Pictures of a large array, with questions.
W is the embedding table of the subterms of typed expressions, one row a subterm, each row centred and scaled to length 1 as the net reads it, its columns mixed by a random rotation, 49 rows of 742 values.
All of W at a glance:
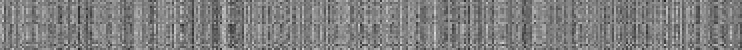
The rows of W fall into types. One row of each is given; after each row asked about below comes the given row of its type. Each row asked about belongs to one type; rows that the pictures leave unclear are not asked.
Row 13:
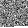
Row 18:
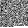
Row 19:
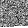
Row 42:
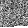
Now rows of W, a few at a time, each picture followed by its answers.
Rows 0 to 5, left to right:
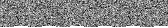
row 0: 19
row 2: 13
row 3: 42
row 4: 19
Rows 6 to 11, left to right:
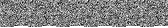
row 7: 19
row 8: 18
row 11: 19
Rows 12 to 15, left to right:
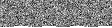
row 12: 19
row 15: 13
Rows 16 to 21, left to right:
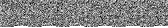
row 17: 18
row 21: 19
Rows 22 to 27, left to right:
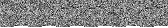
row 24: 42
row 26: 13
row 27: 42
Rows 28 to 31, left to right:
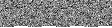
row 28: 42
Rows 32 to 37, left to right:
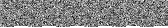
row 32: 13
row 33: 13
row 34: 19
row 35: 13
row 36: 13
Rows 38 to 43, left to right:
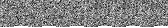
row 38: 19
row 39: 13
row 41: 42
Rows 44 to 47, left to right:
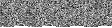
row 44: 13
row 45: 13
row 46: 42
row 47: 42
